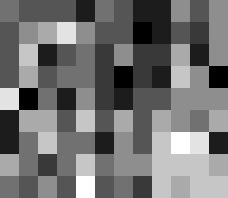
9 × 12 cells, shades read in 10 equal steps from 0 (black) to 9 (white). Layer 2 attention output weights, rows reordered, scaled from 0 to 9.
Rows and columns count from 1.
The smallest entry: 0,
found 4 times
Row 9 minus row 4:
1 -3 2 -1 5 1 4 0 6 -1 2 7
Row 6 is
1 6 6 3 7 3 6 3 6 5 4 6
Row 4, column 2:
6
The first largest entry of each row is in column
10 4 2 10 1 5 10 5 5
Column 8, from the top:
1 0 2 2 3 3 3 5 2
